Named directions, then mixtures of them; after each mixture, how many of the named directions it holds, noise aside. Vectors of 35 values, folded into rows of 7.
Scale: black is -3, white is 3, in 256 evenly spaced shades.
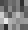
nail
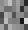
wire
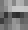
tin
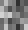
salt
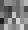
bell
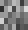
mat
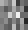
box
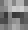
one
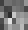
two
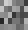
three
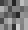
two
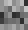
three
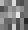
two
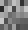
one
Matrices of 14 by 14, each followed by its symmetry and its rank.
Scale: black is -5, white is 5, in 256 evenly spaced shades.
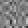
neither, rank three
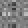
antisymmetric, rank two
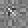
symmetric, rank three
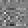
neither, rank three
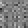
neither, rank three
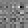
neither, rank three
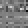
neither, rank three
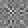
symmetric, rank three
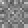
symmetric, rank three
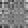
antisymmetric, rank two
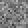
neither, full rank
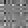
antisymmetric, rank two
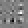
antisymmetric, rank two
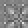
symmetric, rank three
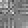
symmetric, rank three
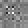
symmetric, rank three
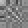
symmetric, rank three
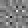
antisymmetric, rank two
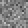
neither, full rank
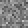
neither, full rank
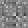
symmetric, rank three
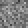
neither, full rank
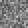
neither, full rank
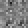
neither, rank three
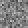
neither, full rank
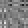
antisymmetric, rank two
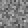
neither, full rank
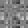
antisymmetric, rank two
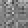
neither, rank three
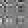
antisymmetric, rank two
